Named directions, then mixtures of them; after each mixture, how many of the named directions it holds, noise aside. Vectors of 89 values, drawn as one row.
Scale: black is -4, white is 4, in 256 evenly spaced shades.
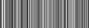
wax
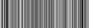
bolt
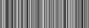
two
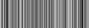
one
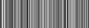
one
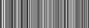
one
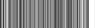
one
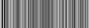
two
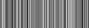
two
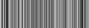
one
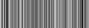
one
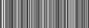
one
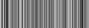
one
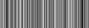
two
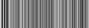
two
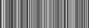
one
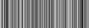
one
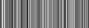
one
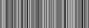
two
